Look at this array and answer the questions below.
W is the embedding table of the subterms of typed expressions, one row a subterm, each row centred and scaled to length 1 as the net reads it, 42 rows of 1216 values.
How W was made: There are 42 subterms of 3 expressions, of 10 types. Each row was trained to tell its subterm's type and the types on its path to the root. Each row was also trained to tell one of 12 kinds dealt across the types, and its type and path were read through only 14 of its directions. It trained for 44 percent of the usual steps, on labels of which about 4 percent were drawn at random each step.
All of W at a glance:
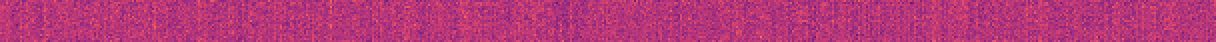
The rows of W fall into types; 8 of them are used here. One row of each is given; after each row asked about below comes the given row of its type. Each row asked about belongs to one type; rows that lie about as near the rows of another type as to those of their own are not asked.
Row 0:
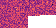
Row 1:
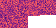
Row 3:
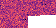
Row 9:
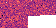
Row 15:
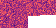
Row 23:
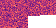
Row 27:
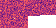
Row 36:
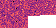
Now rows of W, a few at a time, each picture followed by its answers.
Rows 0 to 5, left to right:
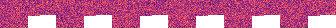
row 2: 3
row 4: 3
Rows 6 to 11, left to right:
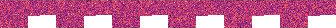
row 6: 15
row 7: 1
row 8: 1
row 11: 27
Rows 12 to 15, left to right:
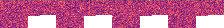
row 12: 1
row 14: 0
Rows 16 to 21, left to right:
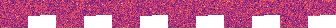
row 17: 3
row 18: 0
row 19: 0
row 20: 1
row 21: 36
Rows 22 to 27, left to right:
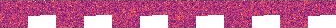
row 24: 3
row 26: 15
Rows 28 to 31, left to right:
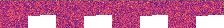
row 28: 0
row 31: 3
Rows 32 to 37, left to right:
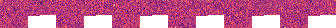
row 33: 1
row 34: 27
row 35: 15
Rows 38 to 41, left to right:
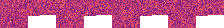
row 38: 15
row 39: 27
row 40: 0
